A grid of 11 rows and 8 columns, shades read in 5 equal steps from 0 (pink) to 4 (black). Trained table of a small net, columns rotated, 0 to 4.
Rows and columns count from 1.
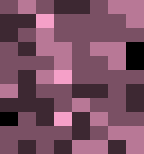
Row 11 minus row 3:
-1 1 1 1 -1 -1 1 -1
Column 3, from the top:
2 0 1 1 2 1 2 3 3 2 2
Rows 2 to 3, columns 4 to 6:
2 2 2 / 2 2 2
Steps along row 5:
same same down up same down up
